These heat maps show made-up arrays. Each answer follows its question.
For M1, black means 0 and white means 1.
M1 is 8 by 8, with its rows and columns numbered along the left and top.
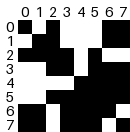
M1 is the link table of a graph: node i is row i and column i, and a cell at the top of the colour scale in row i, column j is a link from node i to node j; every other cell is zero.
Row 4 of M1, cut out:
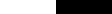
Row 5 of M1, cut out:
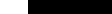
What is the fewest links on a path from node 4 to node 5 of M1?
2
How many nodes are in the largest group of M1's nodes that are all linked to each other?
4
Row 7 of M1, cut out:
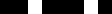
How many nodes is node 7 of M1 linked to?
2
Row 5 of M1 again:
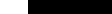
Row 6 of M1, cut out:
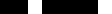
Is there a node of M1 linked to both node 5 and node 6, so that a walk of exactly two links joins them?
no
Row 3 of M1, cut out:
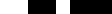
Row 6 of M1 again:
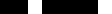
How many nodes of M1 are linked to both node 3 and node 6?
0
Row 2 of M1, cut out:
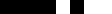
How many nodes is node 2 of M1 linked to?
3
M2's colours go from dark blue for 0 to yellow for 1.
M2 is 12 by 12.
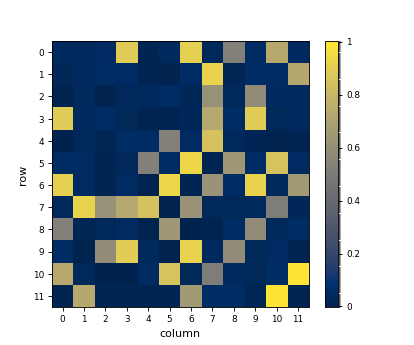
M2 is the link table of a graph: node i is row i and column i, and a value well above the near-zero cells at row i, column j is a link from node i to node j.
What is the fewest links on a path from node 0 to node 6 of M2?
1
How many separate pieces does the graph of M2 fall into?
1
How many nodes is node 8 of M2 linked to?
3
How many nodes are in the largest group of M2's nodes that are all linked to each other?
2
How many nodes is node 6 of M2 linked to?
5
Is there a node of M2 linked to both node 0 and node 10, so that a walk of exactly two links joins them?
no
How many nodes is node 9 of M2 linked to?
4
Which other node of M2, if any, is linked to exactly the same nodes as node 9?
none
